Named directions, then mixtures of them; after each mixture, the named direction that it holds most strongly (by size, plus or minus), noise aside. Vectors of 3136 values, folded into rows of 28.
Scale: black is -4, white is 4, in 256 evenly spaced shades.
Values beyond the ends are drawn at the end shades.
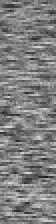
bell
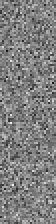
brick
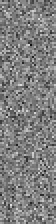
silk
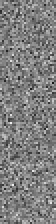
brick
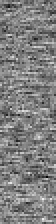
bell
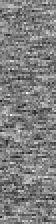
bell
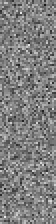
brick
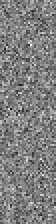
silk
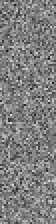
brick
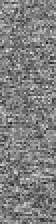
brick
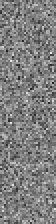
brick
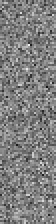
silk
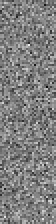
brick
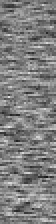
bell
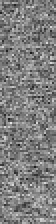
brick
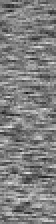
bell
